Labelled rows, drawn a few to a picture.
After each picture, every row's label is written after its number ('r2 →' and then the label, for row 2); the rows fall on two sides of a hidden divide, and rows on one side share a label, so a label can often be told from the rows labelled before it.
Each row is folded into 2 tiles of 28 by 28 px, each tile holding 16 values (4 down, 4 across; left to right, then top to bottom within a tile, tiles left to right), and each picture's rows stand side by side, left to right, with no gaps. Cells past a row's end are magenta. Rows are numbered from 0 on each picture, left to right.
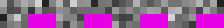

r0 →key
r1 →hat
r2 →hat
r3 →hat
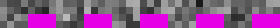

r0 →hat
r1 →hat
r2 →hat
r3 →hat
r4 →hat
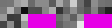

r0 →hat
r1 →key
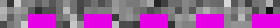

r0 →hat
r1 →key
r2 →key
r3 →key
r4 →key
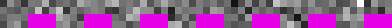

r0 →key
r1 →hat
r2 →key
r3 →key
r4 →hat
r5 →hat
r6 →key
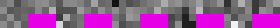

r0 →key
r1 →key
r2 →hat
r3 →hat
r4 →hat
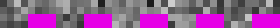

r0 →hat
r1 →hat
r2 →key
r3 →key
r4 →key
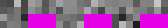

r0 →hat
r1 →key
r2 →hat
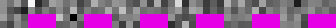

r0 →hat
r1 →hat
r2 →key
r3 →hat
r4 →hat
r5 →hat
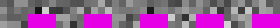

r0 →hat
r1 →key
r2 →hat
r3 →hat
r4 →key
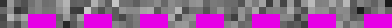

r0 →key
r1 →key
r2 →key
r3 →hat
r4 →hat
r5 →hat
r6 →key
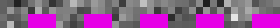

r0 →key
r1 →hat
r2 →key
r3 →key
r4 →key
